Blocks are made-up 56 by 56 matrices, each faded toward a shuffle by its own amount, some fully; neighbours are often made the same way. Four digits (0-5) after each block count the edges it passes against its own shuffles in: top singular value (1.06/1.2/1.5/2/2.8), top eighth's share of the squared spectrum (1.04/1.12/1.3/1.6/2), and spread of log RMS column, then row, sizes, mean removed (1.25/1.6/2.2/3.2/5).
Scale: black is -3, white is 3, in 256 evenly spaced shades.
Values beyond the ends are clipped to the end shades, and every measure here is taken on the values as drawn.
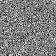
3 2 0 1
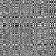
5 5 3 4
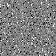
2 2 0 0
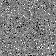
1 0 0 0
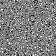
0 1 0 0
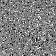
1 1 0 0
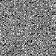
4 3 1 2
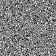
0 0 0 0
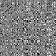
4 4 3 2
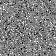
0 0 0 0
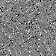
1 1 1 0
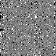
2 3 2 2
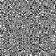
4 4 2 2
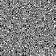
3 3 2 2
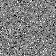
2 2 1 0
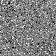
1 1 0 0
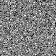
3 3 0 0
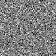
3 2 0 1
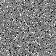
0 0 0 0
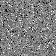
0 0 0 0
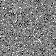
0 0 0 0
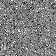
0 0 0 0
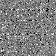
0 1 0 2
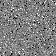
0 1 0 0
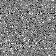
1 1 0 2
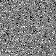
0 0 0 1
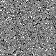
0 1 0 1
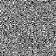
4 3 2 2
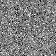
1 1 0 0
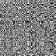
4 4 2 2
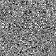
3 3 1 2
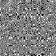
4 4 2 2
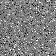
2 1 0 0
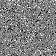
2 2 0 0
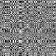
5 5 3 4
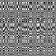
5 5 4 4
